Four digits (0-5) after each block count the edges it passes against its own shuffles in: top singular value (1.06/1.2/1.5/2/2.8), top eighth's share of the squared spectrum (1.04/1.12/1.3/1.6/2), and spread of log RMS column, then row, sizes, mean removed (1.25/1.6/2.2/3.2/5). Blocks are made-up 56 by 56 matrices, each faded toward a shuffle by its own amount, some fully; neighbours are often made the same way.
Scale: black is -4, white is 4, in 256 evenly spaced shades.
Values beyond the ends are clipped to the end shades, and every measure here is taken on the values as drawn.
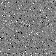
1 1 0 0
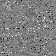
1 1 0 0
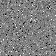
0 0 0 0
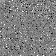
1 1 0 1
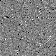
2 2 0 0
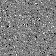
1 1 0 0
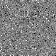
2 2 0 1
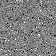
0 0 0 0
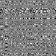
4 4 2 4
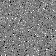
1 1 0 0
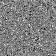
1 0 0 0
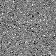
0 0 0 0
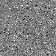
2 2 1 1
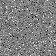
0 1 0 0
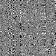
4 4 2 1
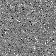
0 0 0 0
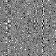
4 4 2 1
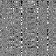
4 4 3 2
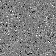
0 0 0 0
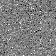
2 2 1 0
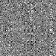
3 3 2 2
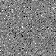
2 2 1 0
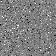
1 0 0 0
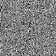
1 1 2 0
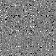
3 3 2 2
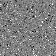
2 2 0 1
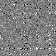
3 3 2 2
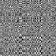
4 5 3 3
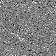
1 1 0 1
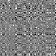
5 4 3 3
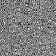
4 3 2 1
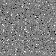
2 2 0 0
